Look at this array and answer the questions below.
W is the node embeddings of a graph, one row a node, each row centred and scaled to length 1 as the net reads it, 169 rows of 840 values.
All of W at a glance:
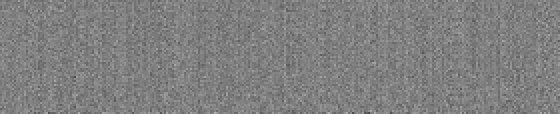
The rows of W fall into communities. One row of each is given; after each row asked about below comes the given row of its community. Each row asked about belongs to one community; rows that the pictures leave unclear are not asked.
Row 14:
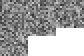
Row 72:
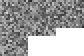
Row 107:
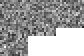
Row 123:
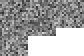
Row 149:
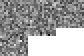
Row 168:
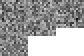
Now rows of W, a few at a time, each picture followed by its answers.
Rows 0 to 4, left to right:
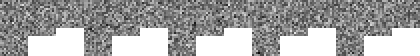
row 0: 168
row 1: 123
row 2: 107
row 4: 168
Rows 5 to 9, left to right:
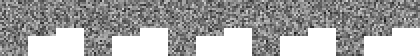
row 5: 14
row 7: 72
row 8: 168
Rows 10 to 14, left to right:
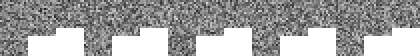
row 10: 14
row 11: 123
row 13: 149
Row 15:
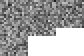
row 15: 72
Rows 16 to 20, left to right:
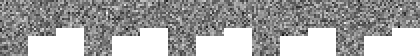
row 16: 149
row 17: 72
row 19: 107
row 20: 123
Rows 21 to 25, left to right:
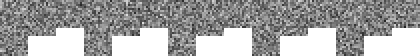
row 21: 72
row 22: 149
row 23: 107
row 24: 168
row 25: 107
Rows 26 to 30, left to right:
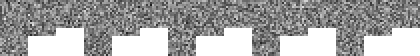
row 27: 149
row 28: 123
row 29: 14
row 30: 14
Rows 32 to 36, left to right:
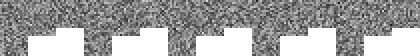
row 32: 72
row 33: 149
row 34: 123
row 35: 168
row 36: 107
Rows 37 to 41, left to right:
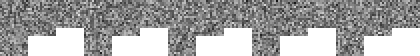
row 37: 123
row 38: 123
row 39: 72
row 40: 72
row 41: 72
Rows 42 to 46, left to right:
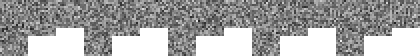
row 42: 14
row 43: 149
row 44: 123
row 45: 72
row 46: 107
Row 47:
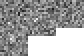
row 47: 123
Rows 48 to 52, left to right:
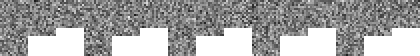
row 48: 149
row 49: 168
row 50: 149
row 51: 14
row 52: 72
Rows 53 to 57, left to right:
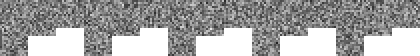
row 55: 168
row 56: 72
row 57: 14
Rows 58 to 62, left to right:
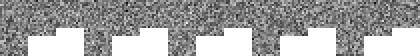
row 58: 107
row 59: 72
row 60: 72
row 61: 123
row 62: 123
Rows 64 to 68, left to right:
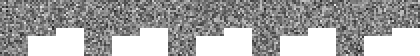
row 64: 14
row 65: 14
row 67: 14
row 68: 168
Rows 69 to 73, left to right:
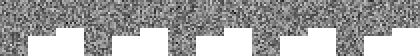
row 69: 72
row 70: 107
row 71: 123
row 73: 168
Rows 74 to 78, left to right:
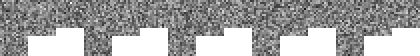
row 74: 168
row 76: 123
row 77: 123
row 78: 72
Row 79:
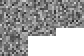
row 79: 168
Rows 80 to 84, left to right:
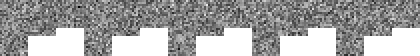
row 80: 72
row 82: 123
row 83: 149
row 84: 107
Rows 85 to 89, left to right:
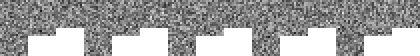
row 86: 72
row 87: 72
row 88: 149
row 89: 14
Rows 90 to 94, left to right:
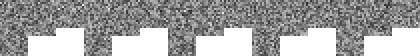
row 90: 149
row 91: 72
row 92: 168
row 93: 72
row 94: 123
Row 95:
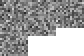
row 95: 168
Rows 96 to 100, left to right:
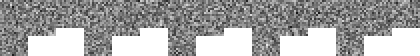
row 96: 72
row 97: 72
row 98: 168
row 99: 149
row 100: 72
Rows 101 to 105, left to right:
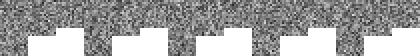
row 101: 168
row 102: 168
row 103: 168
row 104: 123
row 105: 149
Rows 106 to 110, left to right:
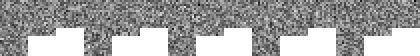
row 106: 14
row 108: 149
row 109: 168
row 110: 72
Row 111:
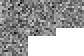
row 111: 123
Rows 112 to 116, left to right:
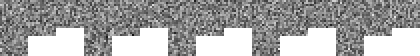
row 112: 107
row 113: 149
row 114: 107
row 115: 107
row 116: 107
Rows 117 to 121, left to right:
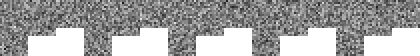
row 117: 72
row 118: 168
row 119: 72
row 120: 14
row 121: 107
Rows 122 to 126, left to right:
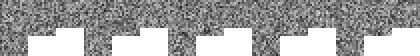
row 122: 149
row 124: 72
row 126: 14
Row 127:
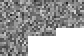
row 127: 149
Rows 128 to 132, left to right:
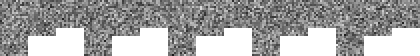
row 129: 123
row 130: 168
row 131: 123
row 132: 72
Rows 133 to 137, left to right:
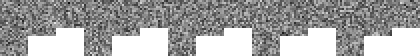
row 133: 14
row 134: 14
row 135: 107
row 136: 72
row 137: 123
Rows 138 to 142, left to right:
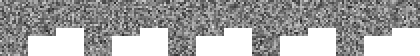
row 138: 123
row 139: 14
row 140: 168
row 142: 14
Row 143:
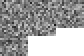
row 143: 14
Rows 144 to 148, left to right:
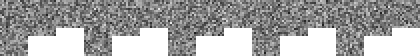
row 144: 123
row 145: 149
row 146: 123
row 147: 123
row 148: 123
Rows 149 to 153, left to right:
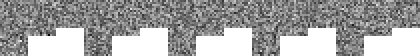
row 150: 72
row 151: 123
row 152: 149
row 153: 14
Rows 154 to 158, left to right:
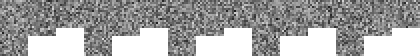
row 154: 149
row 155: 168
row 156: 14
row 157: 168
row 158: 14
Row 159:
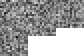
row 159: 107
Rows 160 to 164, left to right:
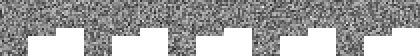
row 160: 107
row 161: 107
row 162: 107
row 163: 123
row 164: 168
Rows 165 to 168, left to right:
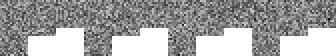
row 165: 168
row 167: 72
